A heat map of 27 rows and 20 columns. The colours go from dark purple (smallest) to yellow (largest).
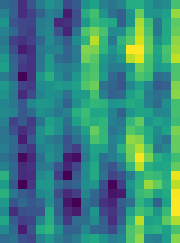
Slope: up to the right. Stripes: upright, repeating 4 times. Grain: streaks running down. Ninth with the lowest average: bottom middle.
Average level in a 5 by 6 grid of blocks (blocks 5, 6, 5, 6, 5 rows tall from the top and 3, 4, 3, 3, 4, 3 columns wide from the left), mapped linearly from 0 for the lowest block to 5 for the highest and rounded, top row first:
0 1 1 4 4 4 / 1 2 3 3 4 4 / 1 2 3 4 4 4 / 1 1 0 1 4 5 / 1 2 0 1 4 5
